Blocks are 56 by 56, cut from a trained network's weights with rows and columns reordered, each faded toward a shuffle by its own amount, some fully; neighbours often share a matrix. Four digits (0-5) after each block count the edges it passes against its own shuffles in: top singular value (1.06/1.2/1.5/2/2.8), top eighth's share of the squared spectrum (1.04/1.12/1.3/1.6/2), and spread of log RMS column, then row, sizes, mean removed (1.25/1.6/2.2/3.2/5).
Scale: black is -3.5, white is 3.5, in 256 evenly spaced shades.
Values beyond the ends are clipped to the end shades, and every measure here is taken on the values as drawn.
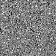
2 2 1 1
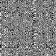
3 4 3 2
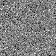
0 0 0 0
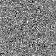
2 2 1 1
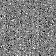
1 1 0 0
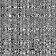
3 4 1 3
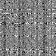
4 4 1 3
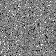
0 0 0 0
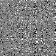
2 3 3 0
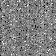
2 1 0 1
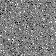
0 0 0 0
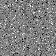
0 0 0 0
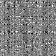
3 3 0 3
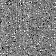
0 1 0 0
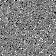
0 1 0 0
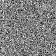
2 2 0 0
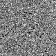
1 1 0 0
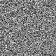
2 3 0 0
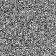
1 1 0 0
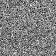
0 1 0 0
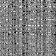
4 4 1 3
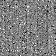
2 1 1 1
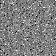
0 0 0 0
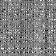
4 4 0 3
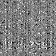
3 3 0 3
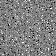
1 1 0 0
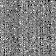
3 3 0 2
